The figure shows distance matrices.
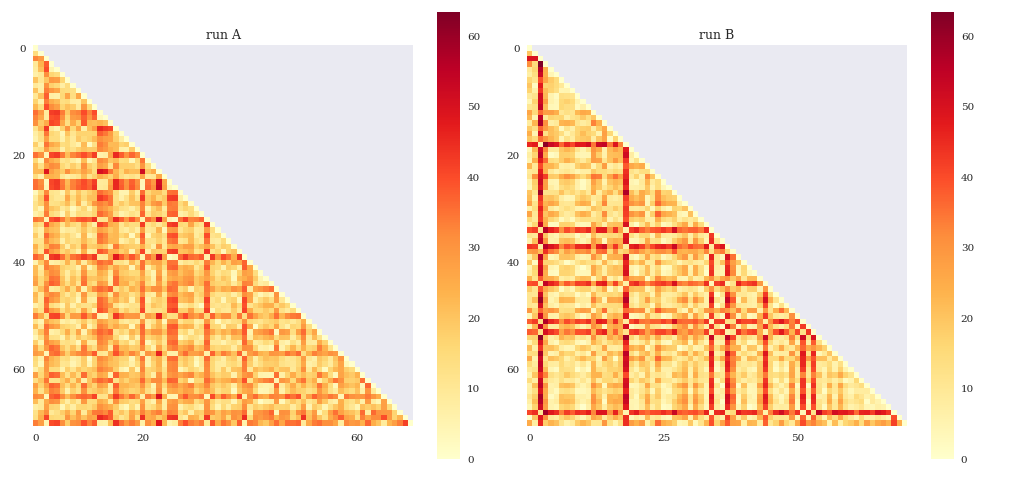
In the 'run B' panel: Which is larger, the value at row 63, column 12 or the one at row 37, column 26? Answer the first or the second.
the second
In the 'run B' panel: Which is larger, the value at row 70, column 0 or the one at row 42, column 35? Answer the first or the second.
the first
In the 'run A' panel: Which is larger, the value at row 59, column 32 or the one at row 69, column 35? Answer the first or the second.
the first
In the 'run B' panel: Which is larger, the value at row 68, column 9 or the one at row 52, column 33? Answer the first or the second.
the first
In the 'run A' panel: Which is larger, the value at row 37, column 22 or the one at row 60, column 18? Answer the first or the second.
the second
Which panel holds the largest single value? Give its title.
run B
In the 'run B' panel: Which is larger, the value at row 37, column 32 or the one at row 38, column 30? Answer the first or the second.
the first
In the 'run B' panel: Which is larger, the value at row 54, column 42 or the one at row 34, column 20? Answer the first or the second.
the second
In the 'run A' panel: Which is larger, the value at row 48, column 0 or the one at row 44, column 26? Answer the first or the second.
the second
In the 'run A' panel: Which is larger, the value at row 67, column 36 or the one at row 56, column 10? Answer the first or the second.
the second
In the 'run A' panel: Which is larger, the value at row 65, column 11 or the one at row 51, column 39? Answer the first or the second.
the first
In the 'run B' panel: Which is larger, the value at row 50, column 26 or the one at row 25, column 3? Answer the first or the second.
the second
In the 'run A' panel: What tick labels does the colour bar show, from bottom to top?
0, 10, 20, 30, 40, 50, 60
